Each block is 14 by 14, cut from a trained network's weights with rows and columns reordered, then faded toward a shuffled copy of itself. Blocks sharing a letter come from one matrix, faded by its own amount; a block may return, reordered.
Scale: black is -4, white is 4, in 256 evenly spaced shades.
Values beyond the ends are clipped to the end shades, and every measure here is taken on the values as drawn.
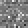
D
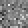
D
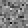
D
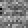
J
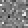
D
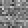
J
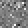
D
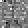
D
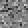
D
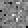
D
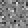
D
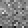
D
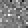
D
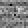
J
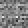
J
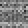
J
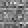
J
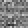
J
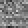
J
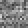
J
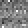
J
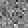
D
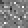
D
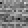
J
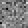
D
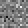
D
